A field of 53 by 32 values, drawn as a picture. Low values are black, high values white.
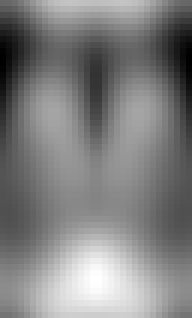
The ninth with the highest average is the bottom middle. No lone cell stands out from its neighbours. The values follow a bell shape. On average the colour sits 50% of the way up the scale. It is mirror symmetric from left to right.
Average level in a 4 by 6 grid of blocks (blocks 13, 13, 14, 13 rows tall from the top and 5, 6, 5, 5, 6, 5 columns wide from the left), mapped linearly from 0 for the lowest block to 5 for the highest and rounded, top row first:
022220 | 132231 | 123321 | 245542
